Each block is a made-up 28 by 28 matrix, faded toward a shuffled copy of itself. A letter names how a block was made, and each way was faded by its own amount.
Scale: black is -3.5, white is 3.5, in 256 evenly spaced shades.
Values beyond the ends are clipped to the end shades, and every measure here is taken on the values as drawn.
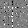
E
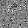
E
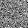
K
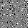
E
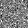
K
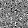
K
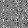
E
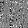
E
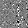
E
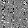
E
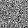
K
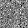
K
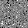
E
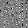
E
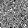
K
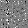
E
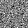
K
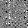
E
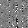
E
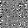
E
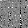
E
